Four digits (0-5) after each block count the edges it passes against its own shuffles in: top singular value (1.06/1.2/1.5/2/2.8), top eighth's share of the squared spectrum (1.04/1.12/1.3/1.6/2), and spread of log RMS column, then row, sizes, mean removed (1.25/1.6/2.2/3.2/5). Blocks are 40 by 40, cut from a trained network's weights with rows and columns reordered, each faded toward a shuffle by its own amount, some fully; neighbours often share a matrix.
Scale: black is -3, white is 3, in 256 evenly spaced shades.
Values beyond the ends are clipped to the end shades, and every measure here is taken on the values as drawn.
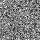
1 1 0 0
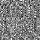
3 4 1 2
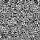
3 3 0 1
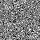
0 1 0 0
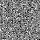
2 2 0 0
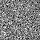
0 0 0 0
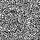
0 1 0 0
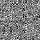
3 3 1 1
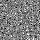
0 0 0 0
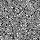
0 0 0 0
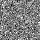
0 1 0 0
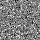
1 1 0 0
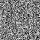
2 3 0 1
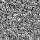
2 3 0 1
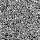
0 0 0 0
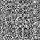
3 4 1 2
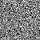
1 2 0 0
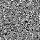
1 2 0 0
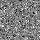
0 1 0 0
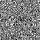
2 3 1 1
